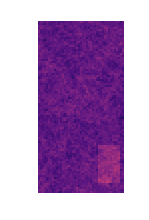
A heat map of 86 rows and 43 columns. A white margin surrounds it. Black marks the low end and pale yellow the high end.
An odd patch, higher than its surroundings, sits in the bottom right. Overall the values sit about 30% of the way up the scale. The texture is blotchy. The ninth with the highest average is the bottom right.
